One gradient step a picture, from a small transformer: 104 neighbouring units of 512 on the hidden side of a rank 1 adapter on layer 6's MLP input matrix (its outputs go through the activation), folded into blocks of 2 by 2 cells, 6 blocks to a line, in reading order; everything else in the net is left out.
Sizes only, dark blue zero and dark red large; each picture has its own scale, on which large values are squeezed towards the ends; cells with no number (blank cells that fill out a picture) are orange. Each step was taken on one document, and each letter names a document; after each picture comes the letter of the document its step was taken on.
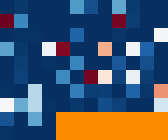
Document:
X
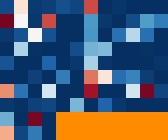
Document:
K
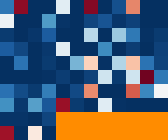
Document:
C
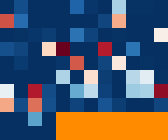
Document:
X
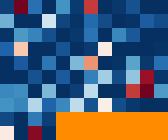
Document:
C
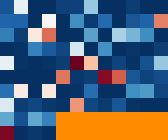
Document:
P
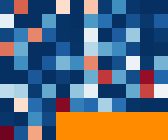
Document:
C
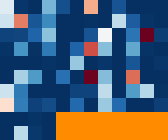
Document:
K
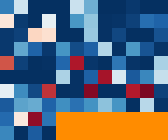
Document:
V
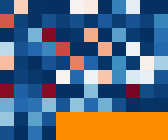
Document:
V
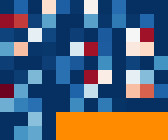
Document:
K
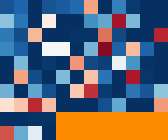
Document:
X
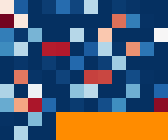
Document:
X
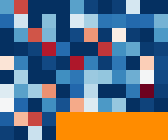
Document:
V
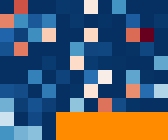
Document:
K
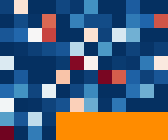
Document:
P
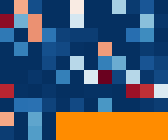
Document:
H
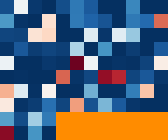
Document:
P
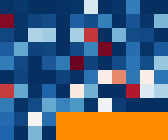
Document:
V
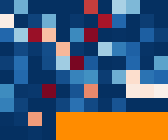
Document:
V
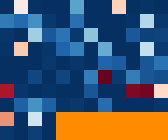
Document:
H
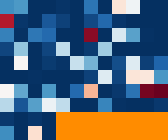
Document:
C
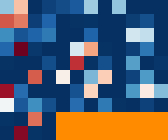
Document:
K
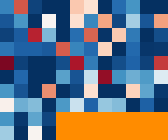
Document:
V
